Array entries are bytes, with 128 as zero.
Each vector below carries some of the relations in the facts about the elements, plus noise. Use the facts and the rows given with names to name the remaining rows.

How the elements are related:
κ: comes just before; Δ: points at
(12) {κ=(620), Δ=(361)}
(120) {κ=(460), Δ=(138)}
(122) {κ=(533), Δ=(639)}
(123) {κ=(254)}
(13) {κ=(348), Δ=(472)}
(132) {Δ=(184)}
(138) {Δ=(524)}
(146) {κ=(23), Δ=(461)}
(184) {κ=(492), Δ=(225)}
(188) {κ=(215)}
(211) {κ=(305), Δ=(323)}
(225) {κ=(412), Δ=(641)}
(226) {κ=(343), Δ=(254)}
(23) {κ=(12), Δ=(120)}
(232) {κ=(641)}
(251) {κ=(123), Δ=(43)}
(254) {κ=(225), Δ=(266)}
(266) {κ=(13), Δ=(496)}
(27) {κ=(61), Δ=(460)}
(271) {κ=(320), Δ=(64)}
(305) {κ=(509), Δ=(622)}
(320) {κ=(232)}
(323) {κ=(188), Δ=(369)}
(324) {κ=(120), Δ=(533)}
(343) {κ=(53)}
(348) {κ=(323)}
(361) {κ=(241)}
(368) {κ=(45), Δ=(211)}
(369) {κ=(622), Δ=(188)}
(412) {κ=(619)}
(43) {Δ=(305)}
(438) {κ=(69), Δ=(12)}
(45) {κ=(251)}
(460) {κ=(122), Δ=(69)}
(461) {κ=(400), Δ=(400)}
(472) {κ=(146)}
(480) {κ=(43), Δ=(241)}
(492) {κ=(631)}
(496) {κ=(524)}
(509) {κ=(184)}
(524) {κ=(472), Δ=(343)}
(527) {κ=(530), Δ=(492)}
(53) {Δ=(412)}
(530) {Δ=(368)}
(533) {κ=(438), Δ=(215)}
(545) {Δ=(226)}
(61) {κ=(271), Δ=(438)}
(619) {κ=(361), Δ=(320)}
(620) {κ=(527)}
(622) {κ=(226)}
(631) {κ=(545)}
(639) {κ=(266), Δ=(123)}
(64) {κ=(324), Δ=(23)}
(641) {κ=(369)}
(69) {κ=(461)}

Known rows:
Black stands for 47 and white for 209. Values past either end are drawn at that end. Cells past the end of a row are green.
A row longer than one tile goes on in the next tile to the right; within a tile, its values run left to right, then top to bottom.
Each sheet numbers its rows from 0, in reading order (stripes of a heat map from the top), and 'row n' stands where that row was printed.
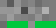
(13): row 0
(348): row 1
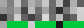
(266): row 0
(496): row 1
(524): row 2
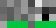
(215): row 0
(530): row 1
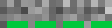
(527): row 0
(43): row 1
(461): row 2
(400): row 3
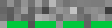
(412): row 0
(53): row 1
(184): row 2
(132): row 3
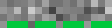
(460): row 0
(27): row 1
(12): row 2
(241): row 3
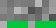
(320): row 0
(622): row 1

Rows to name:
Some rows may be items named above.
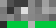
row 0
(23)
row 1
(472)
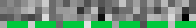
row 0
(641)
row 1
(496)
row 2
(251)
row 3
(323)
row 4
(361)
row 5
(53)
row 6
(211)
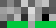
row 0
(545)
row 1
(368)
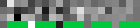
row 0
(530)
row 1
(188)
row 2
(138)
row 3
(146)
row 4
(509)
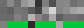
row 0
(620)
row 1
(120)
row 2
(492)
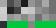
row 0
(64)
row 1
(639)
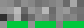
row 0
(254)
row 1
(184)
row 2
(45)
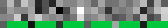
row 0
(226)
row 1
(271)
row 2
(343)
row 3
(61)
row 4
(641)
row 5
(524)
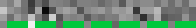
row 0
(639)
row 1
(369)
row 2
(122)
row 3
(232)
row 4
(251)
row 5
(254)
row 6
(438)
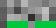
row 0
(53)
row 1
(254)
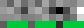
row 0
(324)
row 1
(61)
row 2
(343)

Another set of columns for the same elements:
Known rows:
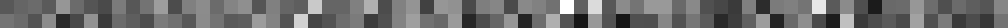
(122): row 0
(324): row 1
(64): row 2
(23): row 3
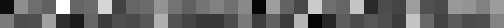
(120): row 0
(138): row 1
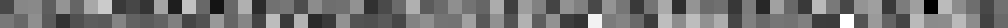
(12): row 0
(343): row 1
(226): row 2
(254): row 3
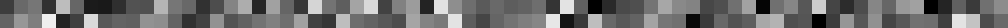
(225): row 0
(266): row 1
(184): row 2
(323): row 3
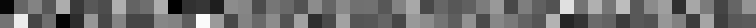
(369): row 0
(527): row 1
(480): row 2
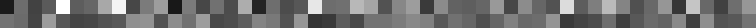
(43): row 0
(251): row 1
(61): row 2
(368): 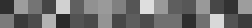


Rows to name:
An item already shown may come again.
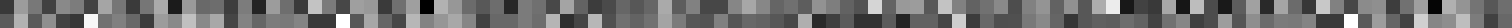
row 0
(226)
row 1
(254)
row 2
(641)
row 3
(639)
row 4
(438)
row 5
(254)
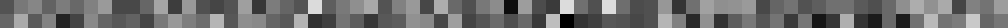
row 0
(361)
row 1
(45)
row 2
(524)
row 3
(461)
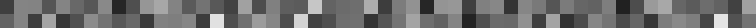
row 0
(530)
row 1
(324)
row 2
(530)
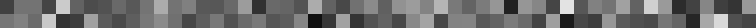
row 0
(132)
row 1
(146)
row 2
(211)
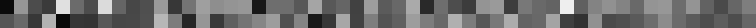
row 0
(524)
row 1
(188)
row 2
(271)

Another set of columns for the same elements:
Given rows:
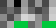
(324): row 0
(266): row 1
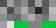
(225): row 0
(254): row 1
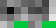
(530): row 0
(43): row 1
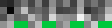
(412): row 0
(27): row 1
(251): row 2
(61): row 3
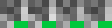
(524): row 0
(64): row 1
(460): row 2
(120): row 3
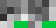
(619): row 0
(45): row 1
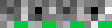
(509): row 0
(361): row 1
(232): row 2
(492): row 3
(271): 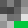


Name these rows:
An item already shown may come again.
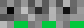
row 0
(343)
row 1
(254)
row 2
(226)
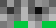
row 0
(254)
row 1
(530)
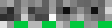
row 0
(461)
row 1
(146)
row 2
(530)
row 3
(188)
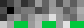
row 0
(53)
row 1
(122)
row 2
(184)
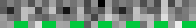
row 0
(323)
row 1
(641)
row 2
(369)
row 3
(324)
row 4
(323)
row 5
(639)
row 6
(132)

